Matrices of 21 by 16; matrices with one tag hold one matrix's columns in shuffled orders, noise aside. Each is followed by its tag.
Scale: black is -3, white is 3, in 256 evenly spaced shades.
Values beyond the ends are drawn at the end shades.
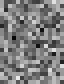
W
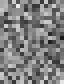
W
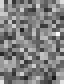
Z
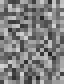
Z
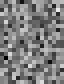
W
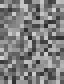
Z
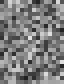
Z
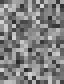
W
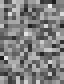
Z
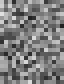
Z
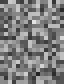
Z
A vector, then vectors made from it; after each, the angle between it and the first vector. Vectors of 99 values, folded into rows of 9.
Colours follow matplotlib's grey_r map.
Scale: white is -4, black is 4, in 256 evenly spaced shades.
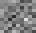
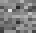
orthogonal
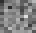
orthogonal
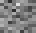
orthogonal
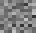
partly aligned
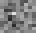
partly aligned
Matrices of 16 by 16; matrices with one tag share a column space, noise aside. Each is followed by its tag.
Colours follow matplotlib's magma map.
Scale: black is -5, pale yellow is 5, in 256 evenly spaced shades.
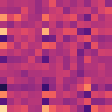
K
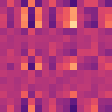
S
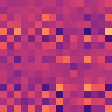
K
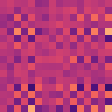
K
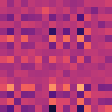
K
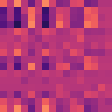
S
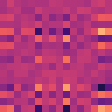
K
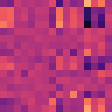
S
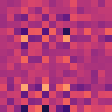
K
